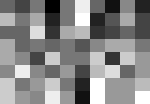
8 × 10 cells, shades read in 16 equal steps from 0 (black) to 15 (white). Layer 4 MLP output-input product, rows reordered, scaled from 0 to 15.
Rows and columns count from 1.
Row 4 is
10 6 7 6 7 5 8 10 10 7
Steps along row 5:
down down up down same up down up down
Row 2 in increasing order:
2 2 4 5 7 7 10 10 11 15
